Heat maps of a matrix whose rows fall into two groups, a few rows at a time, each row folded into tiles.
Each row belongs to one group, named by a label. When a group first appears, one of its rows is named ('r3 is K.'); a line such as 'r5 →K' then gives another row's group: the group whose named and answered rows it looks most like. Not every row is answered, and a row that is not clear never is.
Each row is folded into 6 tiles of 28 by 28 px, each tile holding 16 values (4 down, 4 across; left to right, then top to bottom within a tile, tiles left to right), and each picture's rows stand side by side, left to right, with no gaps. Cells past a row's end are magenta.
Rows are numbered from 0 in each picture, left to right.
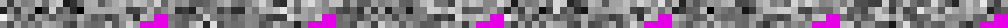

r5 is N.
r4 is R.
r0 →R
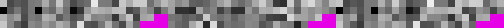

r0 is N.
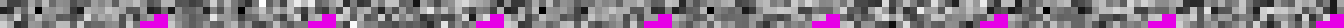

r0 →N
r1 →N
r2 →R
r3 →N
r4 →R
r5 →N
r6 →R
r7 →N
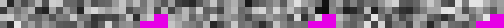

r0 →R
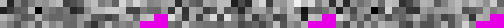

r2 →R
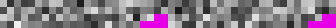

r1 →N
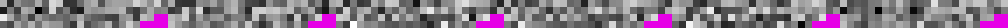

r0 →R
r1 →N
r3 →R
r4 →R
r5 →N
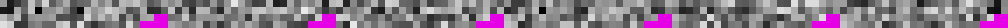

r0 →N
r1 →N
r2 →R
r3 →N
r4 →R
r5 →N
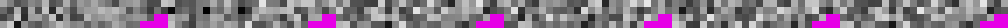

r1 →N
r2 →N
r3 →R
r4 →N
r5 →N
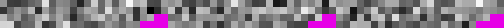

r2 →R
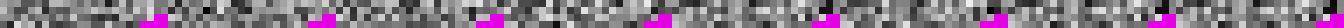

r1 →R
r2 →R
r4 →N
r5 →N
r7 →N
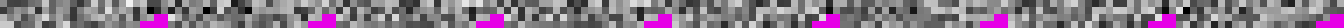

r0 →N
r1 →R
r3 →R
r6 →N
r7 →N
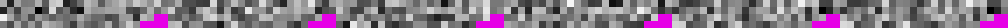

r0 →R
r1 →N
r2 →R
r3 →N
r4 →N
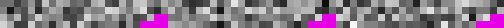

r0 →N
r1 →N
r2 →R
